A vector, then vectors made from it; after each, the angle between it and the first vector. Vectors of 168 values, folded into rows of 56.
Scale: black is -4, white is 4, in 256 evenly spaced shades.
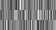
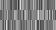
nearly parallel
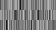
nearly opposite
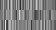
partly opposed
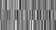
partly opposed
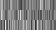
partly opposed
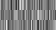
nearly parallel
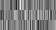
nearly parallel
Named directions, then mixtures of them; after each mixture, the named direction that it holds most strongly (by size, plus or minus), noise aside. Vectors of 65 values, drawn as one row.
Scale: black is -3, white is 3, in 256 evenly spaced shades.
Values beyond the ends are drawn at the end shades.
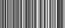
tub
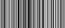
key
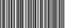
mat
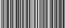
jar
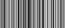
key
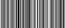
jar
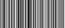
mat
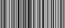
key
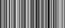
jar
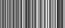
tub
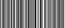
mat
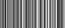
tub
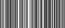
key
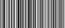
mat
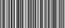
mat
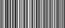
mat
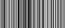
key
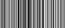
key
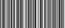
mat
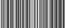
jar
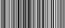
key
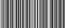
jar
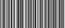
mat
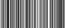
jar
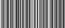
jar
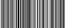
jar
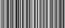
jar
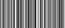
mat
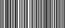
key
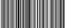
jar
